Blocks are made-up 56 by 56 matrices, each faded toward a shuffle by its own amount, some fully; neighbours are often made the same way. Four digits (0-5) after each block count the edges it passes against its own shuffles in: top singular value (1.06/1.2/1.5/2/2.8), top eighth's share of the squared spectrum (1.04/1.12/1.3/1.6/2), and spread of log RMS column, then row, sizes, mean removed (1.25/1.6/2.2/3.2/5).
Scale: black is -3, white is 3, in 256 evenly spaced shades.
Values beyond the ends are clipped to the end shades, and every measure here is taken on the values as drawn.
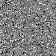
2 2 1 0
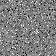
0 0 0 0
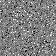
0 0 0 0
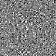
3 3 1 2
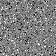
2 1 0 0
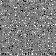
3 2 0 1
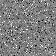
0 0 0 0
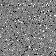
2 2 0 0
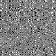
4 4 2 2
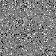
3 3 1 1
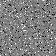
0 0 0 0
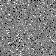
2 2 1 1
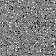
3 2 0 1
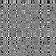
5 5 3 3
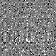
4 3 1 1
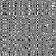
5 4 3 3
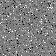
1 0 0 0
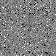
1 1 1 0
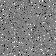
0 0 0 0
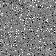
1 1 0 0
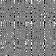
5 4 3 2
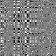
5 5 3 3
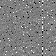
3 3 1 0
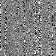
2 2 3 0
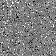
0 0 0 0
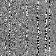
2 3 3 0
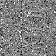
3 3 1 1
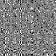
4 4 2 2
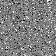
2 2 0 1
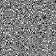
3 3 2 1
